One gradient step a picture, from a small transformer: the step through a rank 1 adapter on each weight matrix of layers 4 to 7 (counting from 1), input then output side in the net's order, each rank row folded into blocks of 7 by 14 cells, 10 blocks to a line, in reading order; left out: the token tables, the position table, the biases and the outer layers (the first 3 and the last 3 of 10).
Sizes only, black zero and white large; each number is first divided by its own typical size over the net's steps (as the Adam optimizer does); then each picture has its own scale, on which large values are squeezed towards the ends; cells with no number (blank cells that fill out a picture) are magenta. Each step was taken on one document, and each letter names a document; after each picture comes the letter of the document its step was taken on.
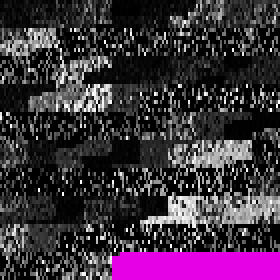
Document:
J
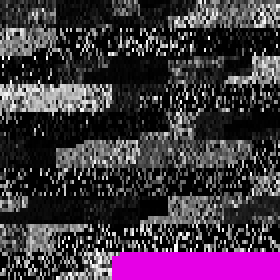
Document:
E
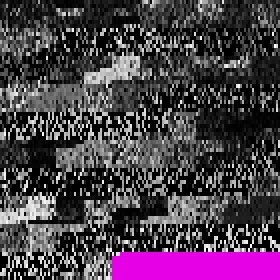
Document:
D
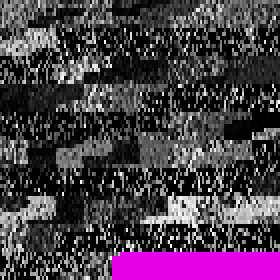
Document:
J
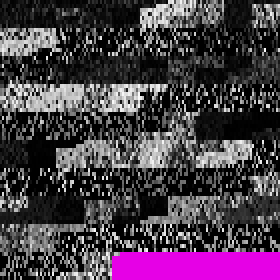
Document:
D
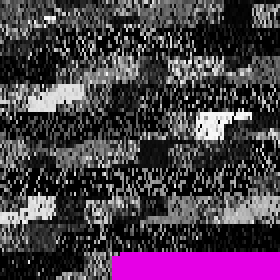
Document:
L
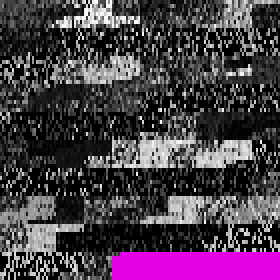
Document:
L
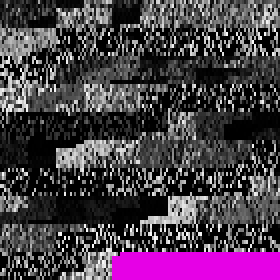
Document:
D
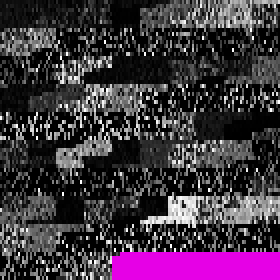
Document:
J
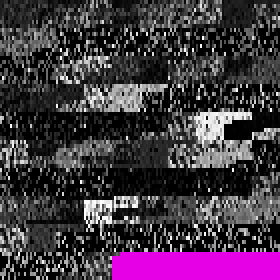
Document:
J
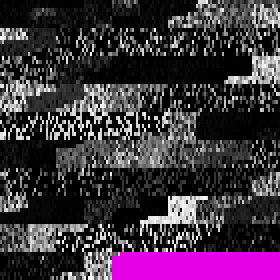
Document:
E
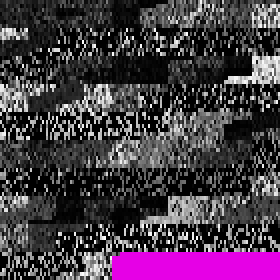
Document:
E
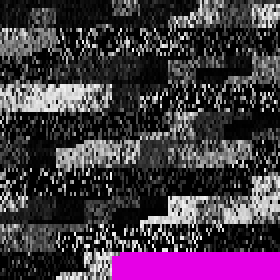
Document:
D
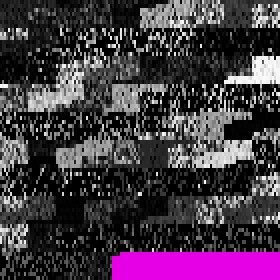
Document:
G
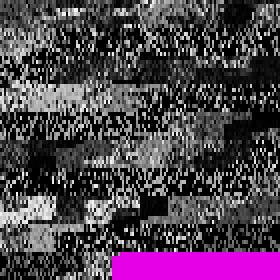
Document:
D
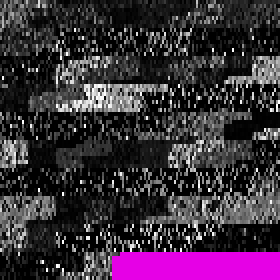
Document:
J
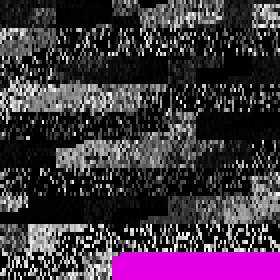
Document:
E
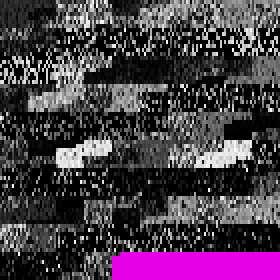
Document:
G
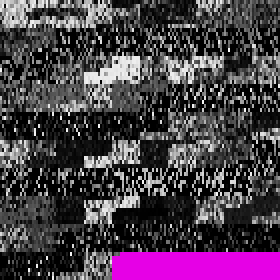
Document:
L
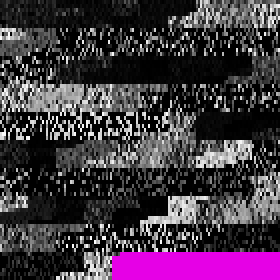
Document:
E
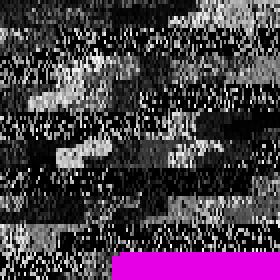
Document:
G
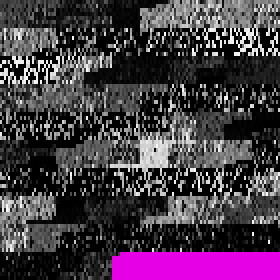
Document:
G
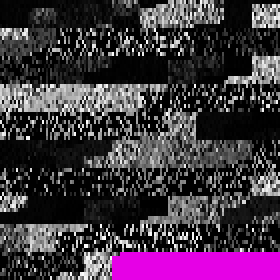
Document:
E
